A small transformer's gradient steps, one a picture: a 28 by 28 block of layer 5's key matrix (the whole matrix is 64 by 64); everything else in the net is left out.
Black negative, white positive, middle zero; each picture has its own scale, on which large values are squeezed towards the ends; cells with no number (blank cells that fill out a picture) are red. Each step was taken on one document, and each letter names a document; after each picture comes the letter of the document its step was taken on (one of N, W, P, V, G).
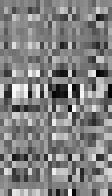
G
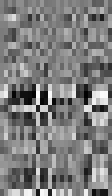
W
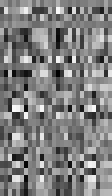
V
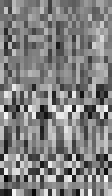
V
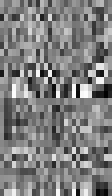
G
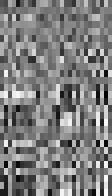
V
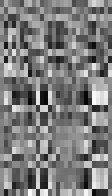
W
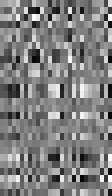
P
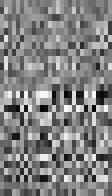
V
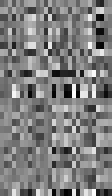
G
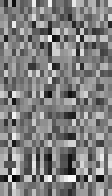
P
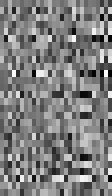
P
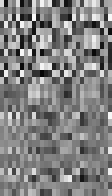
P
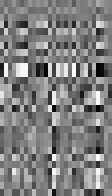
W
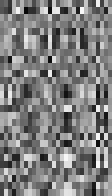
V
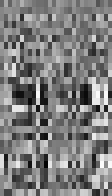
W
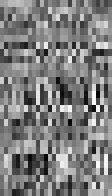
W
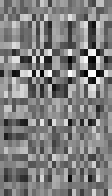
G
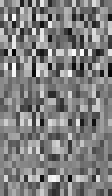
P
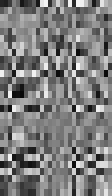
V
